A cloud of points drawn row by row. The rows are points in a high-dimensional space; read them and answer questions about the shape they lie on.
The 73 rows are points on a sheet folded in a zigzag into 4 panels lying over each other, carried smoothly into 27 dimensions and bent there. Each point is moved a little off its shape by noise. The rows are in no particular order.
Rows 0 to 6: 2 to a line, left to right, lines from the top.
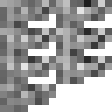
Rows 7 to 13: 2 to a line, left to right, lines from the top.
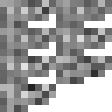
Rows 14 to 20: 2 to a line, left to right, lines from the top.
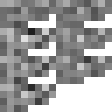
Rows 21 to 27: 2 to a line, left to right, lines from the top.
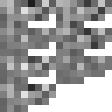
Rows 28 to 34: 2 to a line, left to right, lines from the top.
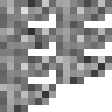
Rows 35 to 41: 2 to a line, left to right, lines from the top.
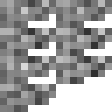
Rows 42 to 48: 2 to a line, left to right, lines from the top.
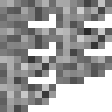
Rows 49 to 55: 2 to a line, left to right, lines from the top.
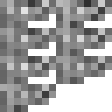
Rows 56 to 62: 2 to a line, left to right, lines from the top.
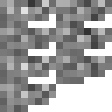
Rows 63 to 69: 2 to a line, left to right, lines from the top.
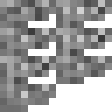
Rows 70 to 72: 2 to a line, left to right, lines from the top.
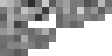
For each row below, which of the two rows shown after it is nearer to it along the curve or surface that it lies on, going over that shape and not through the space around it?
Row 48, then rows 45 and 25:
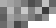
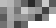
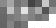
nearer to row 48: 25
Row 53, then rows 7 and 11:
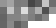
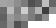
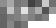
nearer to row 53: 11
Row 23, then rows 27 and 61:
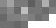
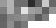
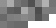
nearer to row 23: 61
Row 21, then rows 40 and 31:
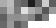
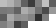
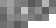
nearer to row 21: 40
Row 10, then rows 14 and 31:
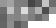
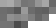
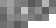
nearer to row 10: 31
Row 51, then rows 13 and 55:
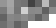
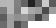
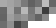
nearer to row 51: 55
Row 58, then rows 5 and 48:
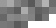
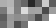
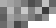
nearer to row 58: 48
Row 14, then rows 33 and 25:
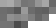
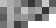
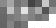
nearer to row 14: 25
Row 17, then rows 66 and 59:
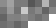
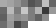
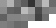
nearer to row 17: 66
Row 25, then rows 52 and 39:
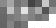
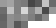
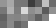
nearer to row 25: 52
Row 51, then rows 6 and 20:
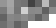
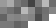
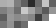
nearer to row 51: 6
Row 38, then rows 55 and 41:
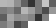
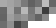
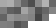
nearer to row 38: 41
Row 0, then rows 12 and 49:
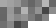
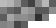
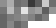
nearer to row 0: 49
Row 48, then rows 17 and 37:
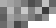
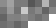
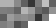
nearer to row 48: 17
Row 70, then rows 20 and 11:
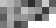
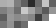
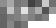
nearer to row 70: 20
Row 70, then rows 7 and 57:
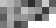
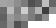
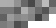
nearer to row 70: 57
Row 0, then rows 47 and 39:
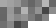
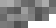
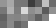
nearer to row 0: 39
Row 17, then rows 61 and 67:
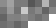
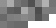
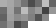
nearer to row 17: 67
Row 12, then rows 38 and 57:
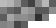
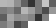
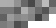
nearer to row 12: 38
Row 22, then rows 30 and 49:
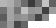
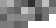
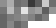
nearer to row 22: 30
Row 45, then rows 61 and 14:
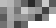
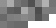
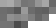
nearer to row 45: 61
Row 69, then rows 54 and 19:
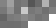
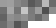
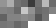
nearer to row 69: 54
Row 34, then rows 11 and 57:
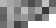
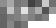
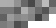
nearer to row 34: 11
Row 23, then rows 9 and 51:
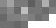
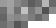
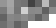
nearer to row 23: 9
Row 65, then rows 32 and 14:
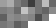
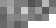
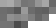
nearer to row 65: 32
